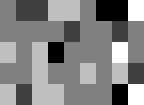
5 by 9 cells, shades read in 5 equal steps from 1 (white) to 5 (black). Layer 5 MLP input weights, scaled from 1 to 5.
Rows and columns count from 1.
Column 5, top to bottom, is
2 4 3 3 3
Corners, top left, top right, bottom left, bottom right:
3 1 2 1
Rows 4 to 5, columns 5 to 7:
3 2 3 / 3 3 3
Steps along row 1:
up same down same up up same down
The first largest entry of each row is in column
7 5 4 9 8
